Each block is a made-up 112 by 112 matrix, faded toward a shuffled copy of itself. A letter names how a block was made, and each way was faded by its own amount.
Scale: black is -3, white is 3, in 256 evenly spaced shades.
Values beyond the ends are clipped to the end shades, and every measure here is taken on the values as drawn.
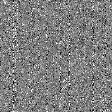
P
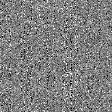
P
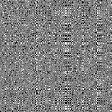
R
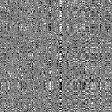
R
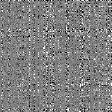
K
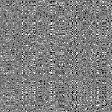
R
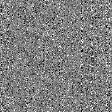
P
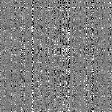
K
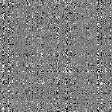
K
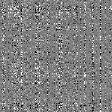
K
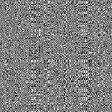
R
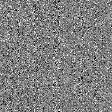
P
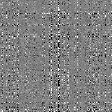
K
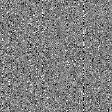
P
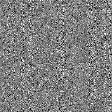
P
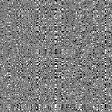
R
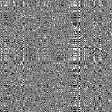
R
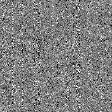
P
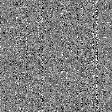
P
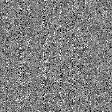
P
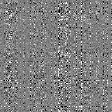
K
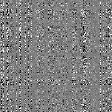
K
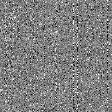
P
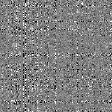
K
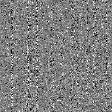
P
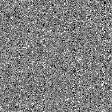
P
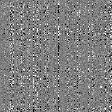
K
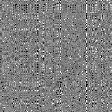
R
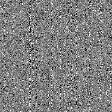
P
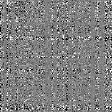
K
